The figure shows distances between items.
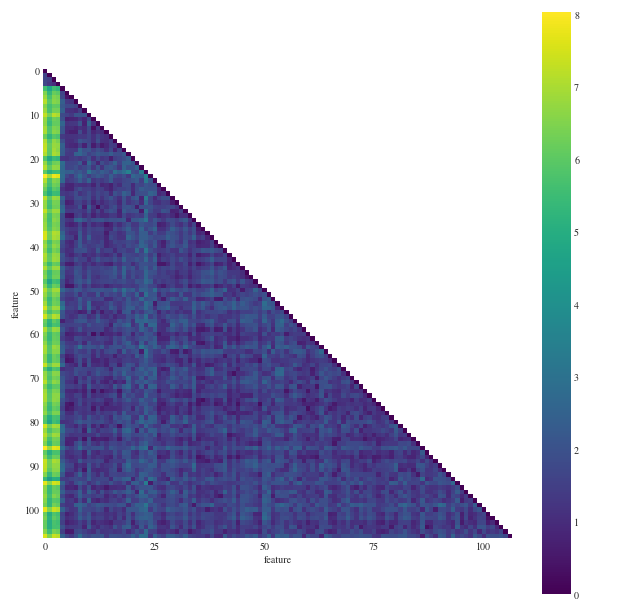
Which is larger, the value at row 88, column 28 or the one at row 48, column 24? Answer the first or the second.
the second
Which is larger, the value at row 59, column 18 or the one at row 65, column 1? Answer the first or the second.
the second
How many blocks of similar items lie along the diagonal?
2
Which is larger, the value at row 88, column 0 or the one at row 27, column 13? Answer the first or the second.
the first
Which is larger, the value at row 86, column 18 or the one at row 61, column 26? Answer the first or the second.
the first
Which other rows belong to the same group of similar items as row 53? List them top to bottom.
4, 5, 6, 7, 8, 9, 10, 11, 12, 13, 14, 15, 16, 17, 18, 19, 20, 21, 22, 23, 24, 25, 26, 27, 28, 29, 30, 31, 32, 33, 34, 35, 36, 37, 38, 39, 40, 41, 42, 43, 44, 45, 46, 47, 48, 49, 50, 51, 52, 54, 55, 56, 57, 58, 59, 60, 61, 62, 63, 64, 65, 66, 67, 68, 69, 70, 71, 72, 73, 74, 75, 76, 77, 78, 79, 80, 81, 82, 83, 84, 85, 86, 87, 88, 89, 90, 91, 92, 93, 94, 95, 96, 97, 98, 99, 100, 101, 102, 103, 104, 105, 106
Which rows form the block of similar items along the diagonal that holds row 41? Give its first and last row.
4 to 106
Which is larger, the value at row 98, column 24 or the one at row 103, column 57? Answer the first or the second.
the first
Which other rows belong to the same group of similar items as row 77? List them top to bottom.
4, 5, 6, 7, 8, 9, 10, 11, 12, 13, 14, 15, 16, 17, 18, 19, 20, 21, 22, 23, 24, 25, 26, 27, 28, 29, 30, 31, 32, 33, 34, 35, 36, 37, 38, 39, 40, 41, 42, 43, 44, 45, 46, 47, 48, 49, 50, 51, 52, 53, 54, 55, 56, 57, 58, 59, 60, 61, 62, 63, 64, 65, 66, 67, 68, 69, 70, 71, 72, 73, 74, 75, 76, 78, 79, 80, 81, 82, 83, 84, 85, 86, 87, 88, 89, 90, 91, 92, 93, 94, 95, 96, 97, 98, 99, 100, 101, 102, 103, 104, 105, 106
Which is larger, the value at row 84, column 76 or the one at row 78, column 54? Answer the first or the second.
the second
